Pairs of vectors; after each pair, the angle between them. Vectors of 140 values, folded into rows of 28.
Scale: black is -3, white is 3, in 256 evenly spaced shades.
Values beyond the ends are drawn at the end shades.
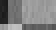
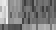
nearly opposite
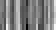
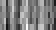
nearly opposite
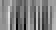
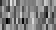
orthogonal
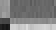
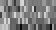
partly opposed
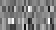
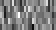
partly aligned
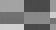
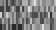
partly opposed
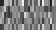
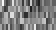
partly opposed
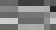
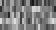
partly aligned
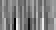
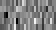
partly opposed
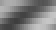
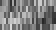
partly opposed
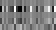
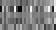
nearly parallel
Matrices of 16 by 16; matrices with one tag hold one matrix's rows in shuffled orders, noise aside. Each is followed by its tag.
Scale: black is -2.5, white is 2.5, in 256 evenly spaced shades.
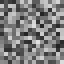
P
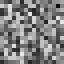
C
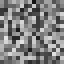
C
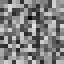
C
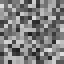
C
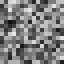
P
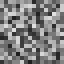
C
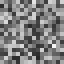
C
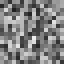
C
